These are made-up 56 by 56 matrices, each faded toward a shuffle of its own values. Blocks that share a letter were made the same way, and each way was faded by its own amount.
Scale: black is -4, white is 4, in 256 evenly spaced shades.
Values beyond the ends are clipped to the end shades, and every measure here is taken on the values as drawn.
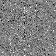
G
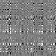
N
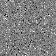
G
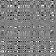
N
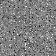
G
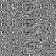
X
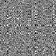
X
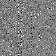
G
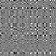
N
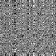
X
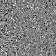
G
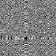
X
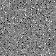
G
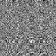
X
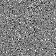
G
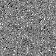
G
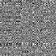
X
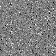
G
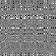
N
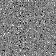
G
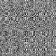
X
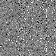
G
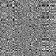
X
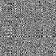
X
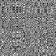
X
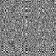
X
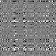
N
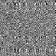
X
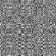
X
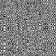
X
